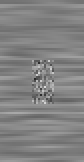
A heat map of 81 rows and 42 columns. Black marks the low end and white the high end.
Histogram: heavy tails on both sides. Grain: streaks across. Slope: none. Odd patch: rougher, in the centre. Roughest part: centre.
